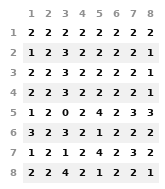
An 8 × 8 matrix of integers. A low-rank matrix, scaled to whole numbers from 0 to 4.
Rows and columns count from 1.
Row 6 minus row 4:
1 0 0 0 -1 0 0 1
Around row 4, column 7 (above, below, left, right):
2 3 2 1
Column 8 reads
2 1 1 1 3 2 2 1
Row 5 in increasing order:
0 1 2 2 2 3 3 4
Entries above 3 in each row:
0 0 0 0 1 0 1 1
